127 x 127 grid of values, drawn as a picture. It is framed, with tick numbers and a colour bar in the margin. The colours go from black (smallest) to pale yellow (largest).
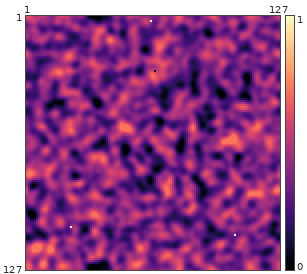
The halves do not mirror each other. No regular stripes run through it. There is no overall slope. No seam splits the table. Four lone cells stand out: three far higher and one far lower than their neighbours. The histogram is bell-shaped. The field is mottled with small blotches.
